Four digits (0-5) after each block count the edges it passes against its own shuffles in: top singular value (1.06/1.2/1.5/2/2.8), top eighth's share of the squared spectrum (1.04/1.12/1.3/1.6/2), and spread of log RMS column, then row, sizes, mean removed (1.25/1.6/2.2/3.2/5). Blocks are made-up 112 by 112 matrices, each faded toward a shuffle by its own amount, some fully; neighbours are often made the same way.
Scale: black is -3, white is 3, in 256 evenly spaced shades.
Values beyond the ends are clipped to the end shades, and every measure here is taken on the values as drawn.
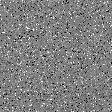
1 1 0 0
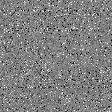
3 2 0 2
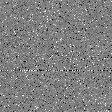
3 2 0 1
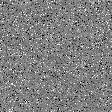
2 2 0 1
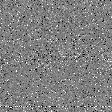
3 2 0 2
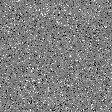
0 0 0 0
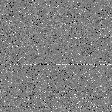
2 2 0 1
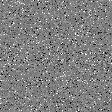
1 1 0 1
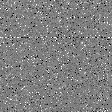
2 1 0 1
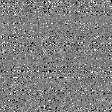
2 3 2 4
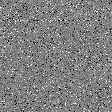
1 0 0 1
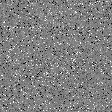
0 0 0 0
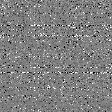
2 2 1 3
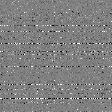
4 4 1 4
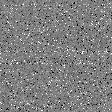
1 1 0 1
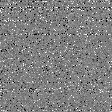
2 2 0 2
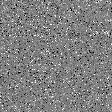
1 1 0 1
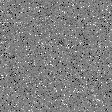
0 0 0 0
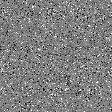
0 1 0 1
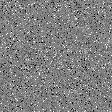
0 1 0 1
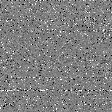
2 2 0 2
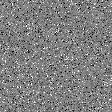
0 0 0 1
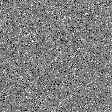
2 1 0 0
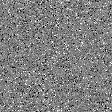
3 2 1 0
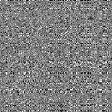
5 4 3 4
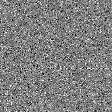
2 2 0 0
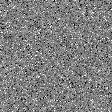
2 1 0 0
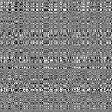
5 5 4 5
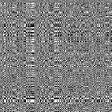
5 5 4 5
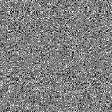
4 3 2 2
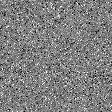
1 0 0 0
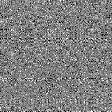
4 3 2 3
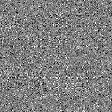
4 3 1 2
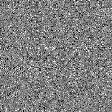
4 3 1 2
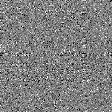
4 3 1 2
